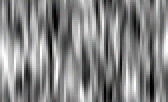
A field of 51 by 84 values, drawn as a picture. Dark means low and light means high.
Grain: streaks running down. Mirror symmetry: none. Slope: none. Average level on the scale: 50%.
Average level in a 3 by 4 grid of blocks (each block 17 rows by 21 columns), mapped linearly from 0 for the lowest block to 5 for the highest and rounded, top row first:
2 1 2 1 / 5 2 2 2 / 2 3 0 2
